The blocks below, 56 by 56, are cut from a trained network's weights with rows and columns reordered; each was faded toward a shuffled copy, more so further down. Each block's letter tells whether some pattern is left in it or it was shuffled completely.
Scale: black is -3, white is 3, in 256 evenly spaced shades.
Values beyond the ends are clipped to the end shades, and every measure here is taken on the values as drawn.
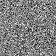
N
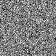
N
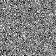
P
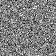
N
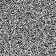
N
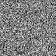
P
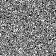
N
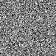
P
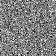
N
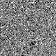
P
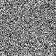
P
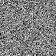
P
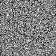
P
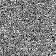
N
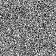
N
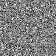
P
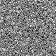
N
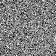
N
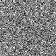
P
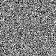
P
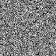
P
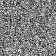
P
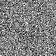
N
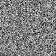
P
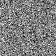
N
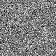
N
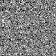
P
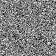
N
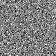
N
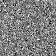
N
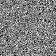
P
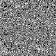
P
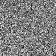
P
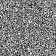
N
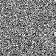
P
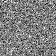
N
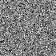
N
